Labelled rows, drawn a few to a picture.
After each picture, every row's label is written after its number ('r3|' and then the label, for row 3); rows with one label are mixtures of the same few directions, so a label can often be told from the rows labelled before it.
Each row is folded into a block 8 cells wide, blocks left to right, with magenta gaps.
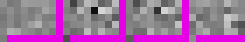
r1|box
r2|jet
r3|jet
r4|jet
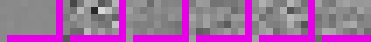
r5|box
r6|jet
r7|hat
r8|box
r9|jet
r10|box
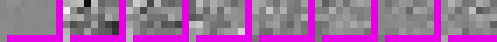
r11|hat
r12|hat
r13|hat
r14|hat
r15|box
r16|hat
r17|jet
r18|jet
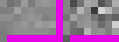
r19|hat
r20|jet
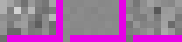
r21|box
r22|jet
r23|jet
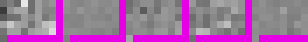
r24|hat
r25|box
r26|box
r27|box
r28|jet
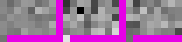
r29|jet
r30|box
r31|hat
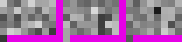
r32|box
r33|jet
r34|jet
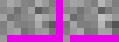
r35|jet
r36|jet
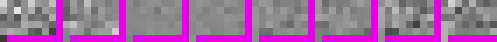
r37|box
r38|hat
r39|jet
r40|jet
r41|box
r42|hat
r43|box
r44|hat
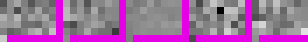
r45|box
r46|hat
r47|hat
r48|jet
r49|hat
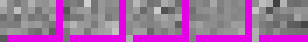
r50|box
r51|hat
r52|jet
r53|hat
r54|hat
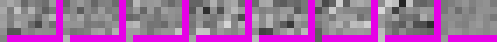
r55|box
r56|box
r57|hat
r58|box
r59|box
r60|hat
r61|hat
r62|box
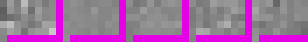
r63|hat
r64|jet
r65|hat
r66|box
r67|hat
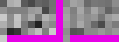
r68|box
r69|box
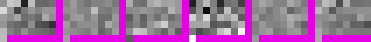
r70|hat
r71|jet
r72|box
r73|box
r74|jet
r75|hat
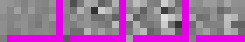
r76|box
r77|jet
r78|jet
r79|jet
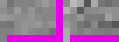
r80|hat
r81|hat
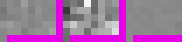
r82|hat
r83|hat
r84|jet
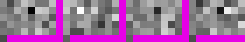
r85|jet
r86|box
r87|jet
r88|jet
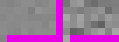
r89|jet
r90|box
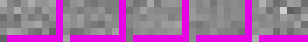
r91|box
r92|box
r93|hat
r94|hat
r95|jet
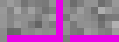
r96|box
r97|jet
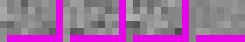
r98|hat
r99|box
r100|hat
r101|box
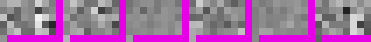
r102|jet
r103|jet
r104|box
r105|hat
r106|box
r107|jet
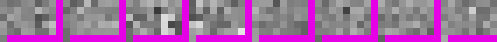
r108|jet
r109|hat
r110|jet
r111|hat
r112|hat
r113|jet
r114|box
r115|jet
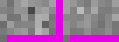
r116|jet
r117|box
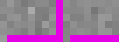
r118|jet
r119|jet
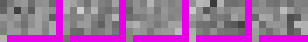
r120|box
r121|box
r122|hat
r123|hat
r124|jet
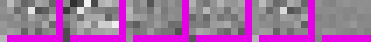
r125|jet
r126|hat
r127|hat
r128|box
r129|jet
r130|box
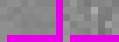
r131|hat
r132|jet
